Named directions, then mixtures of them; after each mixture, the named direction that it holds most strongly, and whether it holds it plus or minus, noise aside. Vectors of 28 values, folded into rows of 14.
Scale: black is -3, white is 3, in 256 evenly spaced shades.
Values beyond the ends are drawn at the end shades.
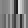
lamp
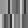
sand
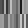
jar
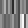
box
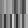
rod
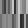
box, minus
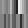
lamp, plus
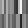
lamp, plus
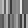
jar, minus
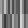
sand, plus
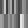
box, plus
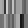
box, minus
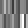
box, plus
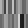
box, minus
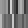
sand, plus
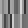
sand, plus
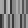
jar, minus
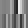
lamp, plus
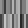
box, minus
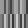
rod, minus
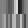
lamp, minus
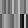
box, minus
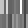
jar, minus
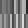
rod, minus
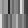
sand, plus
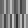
rod, plus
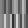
rod, minus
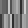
sand, minus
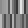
sand, plus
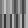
rod, plus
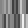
box, plus
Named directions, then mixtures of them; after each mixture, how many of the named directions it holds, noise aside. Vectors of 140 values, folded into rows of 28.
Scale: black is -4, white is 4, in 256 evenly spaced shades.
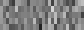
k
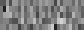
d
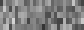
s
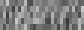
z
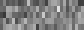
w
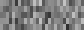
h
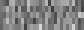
two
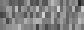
two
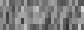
one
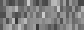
one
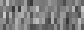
one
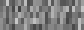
two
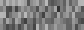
one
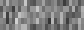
two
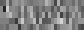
one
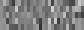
one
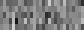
three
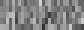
three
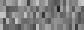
one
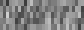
one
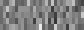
one
